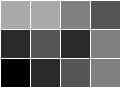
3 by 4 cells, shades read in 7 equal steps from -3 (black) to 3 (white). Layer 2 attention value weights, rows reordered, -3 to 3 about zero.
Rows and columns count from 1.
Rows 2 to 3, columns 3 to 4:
-2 0 | -1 0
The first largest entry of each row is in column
1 4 4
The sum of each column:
-4 -2 -3 -1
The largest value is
1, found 2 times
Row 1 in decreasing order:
1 1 0 -1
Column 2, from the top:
1 -1 -2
